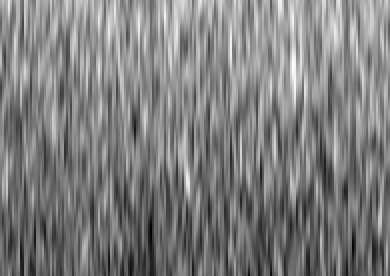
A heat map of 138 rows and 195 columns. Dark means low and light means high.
Grain: streaks running down. Slope: up to the top. Histogram: bell-shaped.
